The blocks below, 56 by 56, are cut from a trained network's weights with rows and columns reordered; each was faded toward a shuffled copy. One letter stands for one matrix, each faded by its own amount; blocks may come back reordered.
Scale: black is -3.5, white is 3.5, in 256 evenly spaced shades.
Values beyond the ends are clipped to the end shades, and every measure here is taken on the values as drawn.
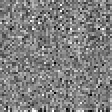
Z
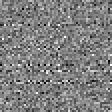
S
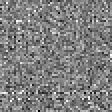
Z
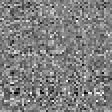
S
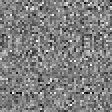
S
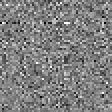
S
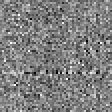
Z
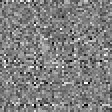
S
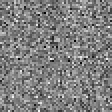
Z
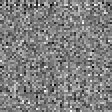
Z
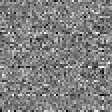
S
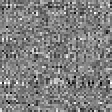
S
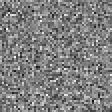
Z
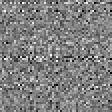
S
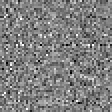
S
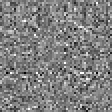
S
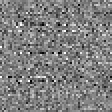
S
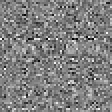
S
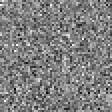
Z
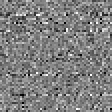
S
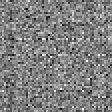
Z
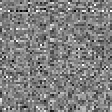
S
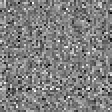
Z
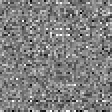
S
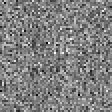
Z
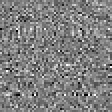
S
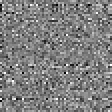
S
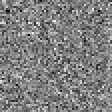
Z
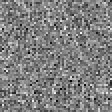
Z
